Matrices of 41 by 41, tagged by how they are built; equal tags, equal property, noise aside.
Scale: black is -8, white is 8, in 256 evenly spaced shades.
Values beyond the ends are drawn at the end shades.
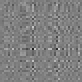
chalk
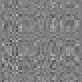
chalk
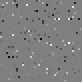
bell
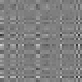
chalk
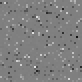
bell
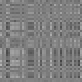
chalk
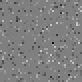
bell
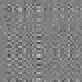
chalk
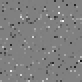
bell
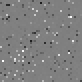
bell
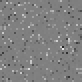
bell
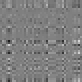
chalk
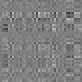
chalk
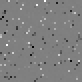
bell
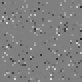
bell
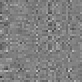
chalk
